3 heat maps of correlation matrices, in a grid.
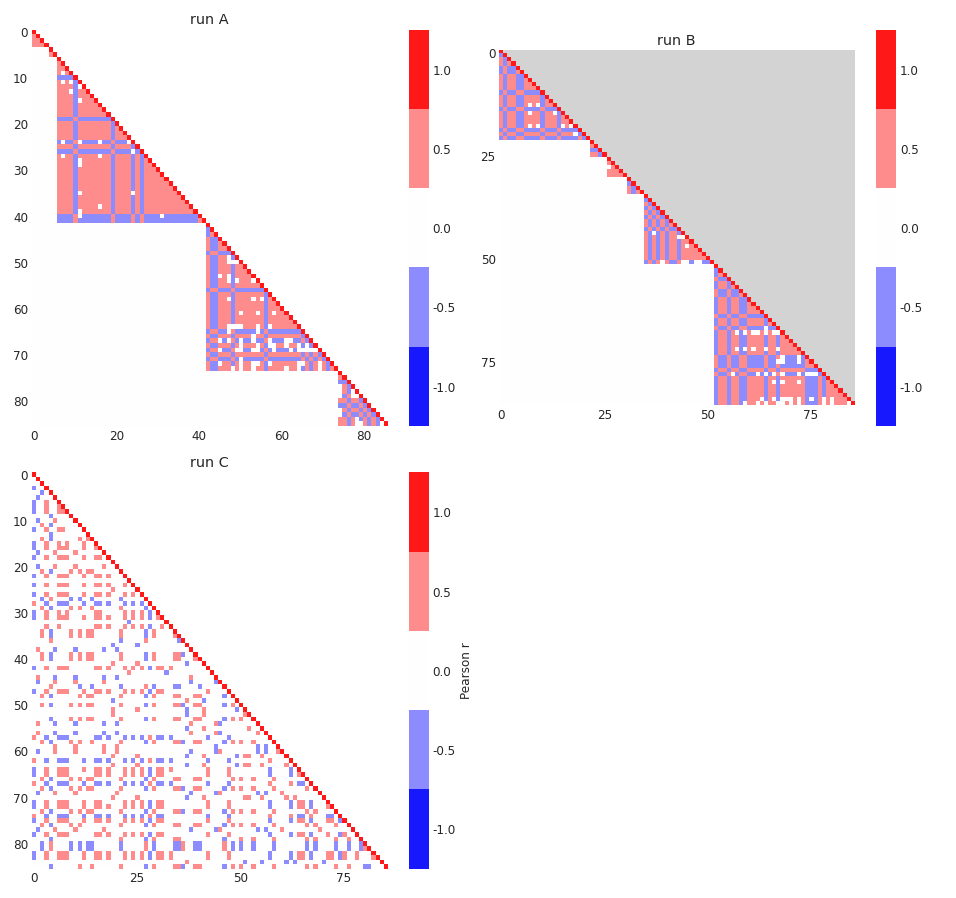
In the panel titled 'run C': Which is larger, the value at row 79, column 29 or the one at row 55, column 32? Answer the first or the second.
the first
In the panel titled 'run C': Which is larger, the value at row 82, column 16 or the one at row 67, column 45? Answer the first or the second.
the first
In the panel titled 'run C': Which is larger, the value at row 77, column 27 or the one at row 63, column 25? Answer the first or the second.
the second
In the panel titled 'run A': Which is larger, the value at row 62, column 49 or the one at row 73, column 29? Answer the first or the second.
the first
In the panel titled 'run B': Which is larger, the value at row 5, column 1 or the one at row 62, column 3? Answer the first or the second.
the first
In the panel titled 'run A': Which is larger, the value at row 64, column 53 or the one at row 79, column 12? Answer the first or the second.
the first
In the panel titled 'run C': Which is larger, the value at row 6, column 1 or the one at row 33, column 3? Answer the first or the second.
the second
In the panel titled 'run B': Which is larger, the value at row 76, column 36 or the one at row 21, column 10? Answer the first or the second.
the second
